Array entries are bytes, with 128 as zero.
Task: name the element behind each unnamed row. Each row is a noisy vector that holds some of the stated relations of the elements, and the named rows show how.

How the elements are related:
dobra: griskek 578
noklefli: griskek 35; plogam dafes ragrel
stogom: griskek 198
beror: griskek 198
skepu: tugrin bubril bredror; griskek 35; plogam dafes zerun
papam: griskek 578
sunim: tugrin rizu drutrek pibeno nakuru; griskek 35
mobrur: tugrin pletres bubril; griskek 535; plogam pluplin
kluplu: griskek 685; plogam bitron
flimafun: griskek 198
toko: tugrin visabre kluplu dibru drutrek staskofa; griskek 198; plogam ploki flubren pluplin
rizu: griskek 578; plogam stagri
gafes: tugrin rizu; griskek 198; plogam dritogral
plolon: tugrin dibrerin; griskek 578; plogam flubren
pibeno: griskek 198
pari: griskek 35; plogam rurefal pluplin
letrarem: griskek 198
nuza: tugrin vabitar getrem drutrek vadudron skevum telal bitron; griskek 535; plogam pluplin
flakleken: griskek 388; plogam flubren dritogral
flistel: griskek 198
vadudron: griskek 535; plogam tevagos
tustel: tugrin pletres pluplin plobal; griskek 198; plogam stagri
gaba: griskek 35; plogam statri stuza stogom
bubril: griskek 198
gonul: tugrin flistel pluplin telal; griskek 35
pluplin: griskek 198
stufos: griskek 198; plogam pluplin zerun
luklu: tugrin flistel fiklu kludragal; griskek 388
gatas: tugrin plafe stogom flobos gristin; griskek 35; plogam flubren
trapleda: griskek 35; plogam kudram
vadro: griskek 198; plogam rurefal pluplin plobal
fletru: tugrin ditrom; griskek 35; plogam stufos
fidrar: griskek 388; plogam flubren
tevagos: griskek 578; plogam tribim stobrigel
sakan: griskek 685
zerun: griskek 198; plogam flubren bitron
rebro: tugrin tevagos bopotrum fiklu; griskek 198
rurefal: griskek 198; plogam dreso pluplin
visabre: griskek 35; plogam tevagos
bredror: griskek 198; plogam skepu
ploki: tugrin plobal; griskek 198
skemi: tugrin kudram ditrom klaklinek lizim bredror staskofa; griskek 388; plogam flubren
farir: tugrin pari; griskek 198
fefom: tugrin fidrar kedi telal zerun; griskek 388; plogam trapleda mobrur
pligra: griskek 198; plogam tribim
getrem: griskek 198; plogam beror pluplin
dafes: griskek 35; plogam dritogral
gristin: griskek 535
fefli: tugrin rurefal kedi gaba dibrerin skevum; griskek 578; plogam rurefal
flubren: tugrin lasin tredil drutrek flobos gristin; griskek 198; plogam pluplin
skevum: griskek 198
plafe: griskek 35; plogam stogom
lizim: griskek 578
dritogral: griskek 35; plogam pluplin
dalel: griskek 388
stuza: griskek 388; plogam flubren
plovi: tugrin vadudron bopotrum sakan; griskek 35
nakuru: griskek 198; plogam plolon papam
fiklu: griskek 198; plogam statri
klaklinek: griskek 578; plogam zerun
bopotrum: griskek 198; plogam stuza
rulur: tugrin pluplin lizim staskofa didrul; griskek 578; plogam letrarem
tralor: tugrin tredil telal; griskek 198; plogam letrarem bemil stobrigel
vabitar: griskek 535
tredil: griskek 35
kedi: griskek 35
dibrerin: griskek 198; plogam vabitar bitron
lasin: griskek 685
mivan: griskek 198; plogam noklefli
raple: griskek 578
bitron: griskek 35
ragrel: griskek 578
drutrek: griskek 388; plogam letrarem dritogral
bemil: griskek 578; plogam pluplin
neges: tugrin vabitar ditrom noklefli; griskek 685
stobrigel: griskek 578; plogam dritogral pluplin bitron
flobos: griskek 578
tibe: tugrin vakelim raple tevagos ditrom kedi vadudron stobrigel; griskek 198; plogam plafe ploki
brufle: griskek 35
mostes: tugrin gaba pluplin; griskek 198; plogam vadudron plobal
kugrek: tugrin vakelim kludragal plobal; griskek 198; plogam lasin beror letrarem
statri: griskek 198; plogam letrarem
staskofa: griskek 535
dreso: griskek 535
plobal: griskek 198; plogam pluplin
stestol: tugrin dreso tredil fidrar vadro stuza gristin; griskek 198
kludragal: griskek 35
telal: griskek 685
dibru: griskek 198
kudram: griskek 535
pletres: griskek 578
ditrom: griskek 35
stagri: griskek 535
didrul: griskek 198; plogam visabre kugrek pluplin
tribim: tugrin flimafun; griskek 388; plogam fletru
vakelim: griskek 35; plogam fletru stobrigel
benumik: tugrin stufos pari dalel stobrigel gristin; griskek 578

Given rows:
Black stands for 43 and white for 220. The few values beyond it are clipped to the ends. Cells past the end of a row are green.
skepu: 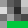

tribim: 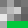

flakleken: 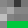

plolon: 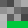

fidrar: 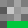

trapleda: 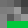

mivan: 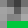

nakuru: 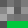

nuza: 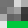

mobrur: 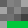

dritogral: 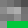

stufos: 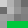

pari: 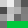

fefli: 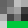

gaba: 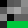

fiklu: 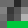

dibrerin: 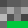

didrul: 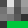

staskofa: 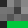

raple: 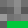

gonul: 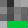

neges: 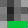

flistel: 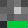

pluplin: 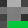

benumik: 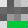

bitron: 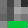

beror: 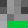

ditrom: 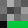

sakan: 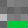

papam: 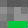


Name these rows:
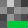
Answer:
plobal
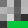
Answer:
klaklinek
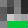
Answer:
stagri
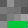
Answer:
letrarem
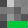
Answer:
kudram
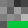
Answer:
flimafun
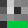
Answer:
drutrek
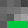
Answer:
pibeno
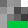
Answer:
toko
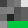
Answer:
rulur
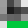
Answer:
tibe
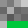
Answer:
tralor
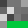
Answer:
gafes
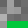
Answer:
bemil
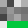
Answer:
flubren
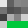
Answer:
farir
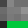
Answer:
dibru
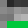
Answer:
ragrel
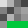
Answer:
stobrigel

